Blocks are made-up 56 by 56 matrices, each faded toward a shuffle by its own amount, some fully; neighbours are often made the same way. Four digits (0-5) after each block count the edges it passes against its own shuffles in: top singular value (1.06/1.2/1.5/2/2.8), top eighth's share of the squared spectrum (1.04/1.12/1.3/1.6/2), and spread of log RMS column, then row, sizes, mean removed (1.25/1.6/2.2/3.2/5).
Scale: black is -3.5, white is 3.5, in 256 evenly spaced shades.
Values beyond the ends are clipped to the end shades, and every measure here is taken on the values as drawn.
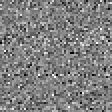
1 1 0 2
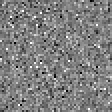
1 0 1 0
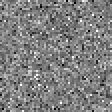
0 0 0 0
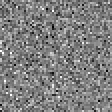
0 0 1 0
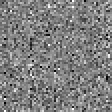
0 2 3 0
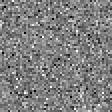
0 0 0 0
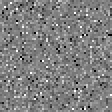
1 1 0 0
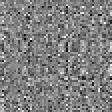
4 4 3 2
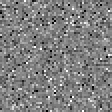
0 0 0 0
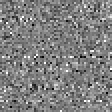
1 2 0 2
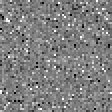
0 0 0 0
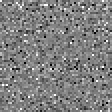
1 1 0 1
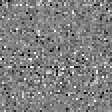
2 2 0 2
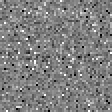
1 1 0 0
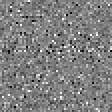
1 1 0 1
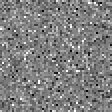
0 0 0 0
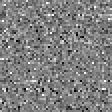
1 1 0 2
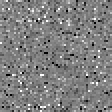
1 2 0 1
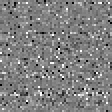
3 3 0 2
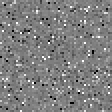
1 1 0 0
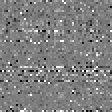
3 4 0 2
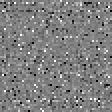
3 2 0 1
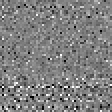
4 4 1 3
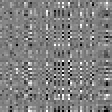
5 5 4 3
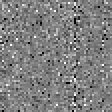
2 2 2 0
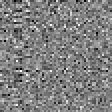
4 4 2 2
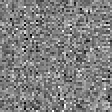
3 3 2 1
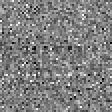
3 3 1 1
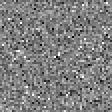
1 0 0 0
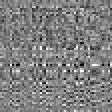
4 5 3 3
